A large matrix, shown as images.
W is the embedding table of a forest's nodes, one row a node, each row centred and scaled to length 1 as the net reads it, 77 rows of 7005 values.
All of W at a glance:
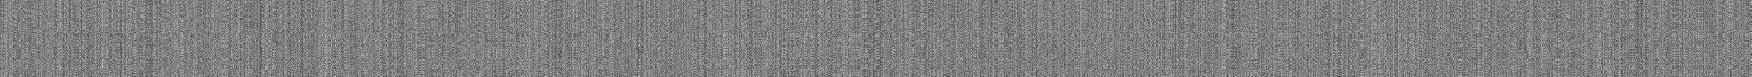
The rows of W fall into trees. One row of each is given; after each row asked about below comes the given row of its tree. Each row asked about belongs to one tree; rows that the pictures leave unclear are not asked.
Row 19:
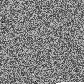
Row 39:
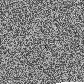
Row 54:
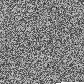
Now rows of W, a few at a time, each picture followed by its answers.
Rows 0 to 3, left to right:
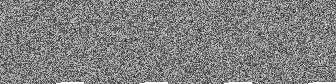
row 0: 54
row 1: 19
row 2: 19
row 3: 54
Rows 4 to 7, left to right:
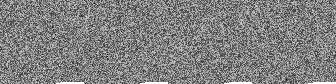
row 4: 19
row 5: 54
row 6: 39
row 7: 54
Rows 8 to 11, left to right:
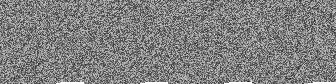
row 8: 19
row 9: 54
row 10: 54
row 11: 54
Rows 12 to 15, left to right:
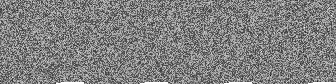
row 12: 39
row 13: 19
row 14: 54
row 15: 54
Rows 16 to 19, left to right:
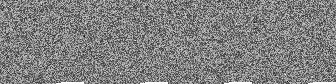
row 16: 54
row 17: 54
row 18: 39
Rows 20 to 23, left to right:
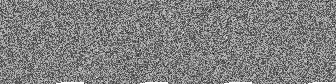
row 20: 39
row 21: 39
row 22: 54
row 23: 19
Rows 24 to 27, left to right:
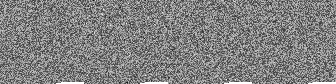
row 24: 54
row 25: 39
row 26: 54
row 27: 19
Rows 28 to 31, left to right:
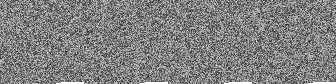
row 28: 54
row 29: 19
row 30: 39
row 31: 54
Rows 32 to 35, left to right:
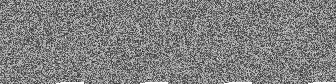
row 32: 19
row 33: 39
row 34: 39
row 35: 39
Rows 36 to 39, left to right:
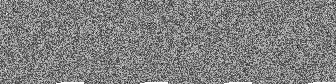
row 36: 39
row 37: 39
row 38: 19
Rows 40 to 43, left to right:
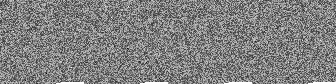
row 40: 19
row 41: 19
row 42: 39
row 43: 54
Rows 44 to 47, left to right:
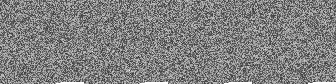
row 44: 19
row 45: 19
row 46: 19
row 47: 39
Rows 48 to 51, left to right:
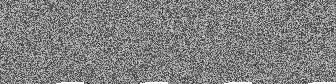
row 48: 54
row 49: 39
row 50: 39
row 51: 54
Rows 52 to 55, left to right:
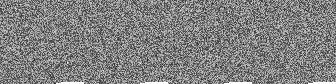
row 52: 39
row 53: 39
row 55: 39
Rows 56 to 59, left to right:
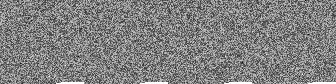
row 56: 54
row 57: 39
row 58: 39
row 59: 19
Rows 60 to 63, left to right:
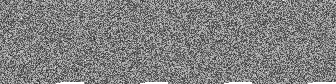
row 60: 19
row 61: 54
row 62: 39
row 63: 19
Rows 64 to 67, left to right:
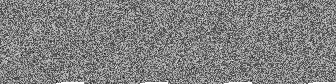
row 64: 39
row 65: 54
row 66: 19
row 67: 54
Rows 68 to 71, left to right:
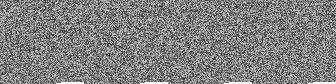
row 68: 54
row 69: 19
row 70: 39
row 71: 19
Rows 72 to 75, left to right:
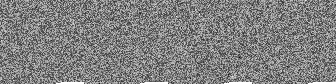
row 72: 39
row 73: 19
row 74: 39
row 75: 19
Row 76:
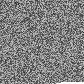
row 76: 19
